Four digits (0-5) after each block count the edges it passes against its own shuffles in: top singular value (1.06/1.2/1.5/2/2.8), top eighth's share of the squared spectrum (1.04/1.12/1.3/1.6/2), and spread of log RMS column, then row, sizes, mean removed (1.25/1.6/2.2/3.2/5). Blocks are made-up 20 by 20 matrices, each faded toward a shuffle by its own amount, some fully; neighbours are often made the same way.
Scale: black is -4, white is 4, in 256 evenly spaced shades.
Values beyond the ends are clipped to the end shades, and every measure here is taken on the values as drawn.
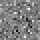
0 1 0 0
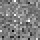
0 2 0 0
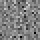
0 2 1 0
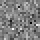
0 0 0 0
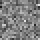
1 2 0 0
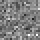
0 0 0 0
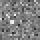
1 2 0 0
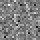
0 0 0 0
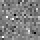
0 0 0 1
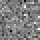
1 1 0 0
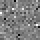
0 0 0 0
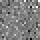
1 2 0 0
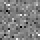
1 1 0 0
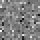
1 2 1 0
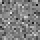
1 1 0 0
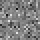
1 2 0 0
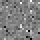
1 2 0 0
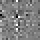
3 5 2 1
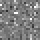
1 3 1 0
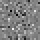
2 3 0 0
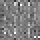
3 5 2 1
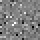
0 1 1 0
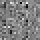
2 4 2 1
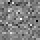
2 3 0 1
